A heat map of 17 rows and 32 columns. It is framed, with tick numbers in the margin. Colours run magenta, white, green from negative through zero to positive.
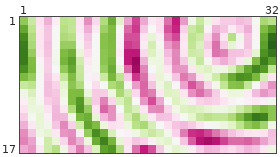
Neither half mirrors the other. No single row or column stands out from its neighbours. Concentric rings centre on the top right. The top middle is the ninth with the lowest average. On average the colour sits 50% of the way up the scale.
